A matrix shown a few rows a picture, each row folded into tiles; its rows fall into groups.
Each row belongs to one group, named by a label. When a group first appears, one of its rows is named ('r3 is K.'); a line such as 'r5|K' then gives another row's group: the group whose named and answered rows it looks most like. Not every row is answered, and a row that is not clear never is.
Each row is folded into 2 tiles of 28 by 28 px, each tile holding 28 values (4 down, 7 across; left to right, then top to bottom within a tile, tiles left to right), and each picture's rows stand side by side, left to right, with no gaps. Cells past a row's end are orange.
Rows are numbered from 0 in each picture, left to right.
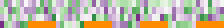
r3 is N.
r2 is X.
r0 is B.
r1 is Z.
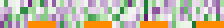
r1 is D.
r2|Z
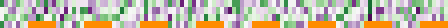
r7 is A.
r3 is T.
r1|D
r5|A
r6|Z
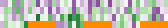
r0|Z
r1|T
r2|A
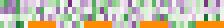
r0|N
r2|A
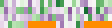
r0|N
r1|N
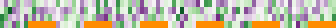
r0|Z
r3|X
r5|B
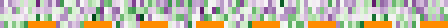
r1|B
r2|X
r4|Z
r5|N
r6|D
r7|T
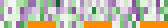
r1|T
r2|B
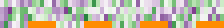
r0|X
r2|N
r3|A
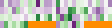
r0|D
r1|D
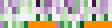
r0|D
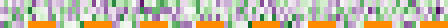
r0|A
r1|Z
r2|N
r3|A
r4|Z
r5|A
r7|B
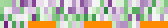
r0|T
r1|T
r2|X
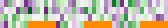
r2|N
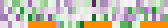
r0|X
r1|D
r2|N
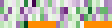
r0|B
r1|X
